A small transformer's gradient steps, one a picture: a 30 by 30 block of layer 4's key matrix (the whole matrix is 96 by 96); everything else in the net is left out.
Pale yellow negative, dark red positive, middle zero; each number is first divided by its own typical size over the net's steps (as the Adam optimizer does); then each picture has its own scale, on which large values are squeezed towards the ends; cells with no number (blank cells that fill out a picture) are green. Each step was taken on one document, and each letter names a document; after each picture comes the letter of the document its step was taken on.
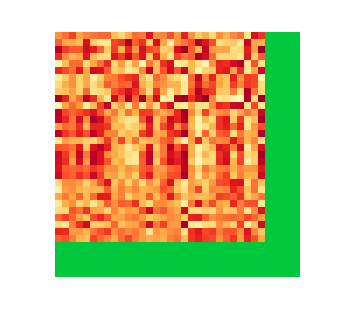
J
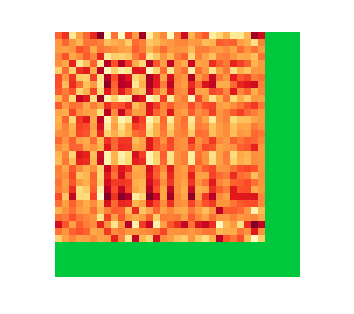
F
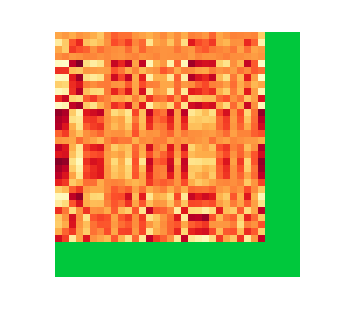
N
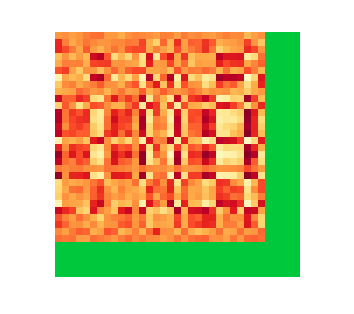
J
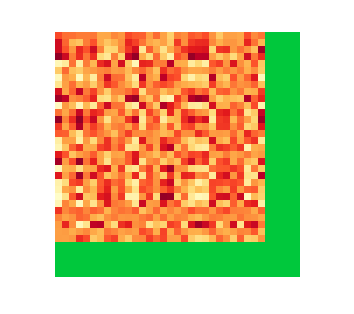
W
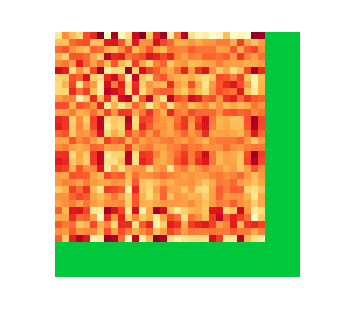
F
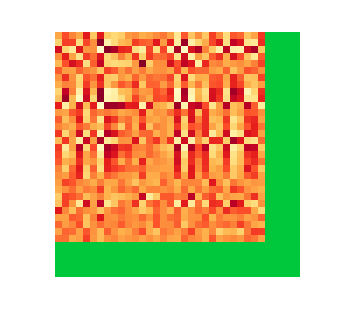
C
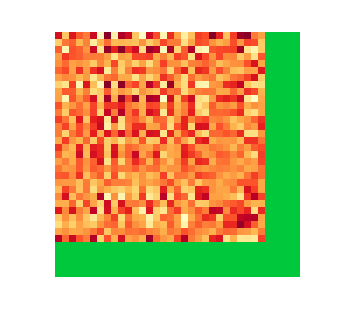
F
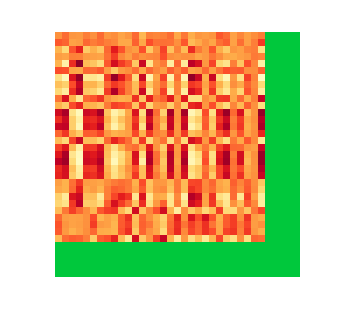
N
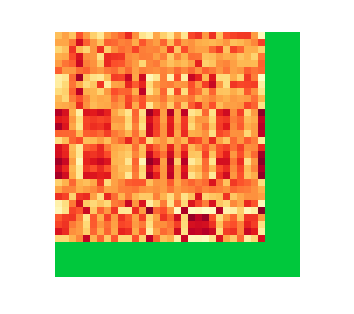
N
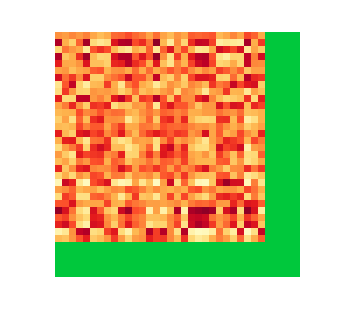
J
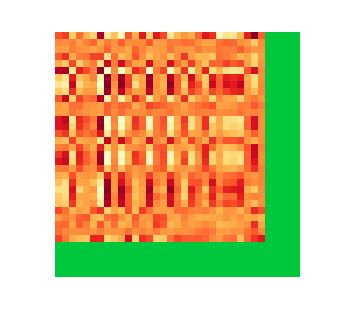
F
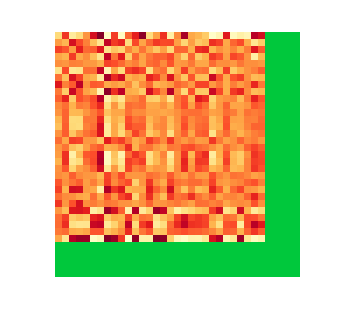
F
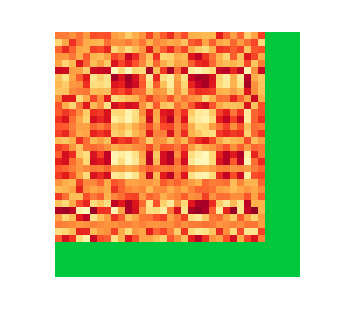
J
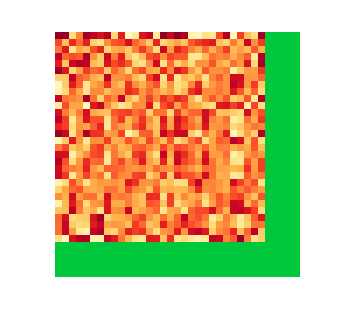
J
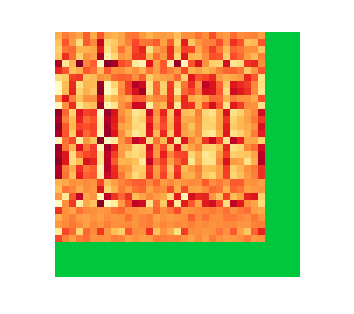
C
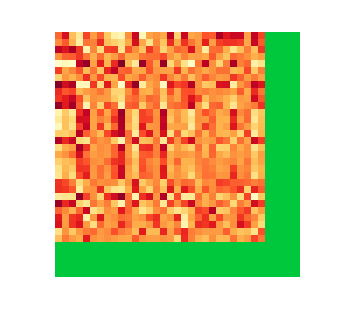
C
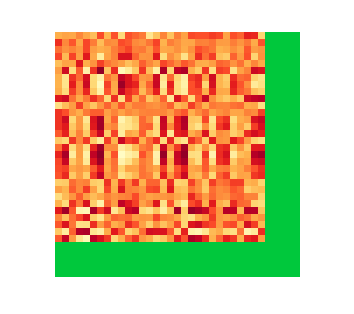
J
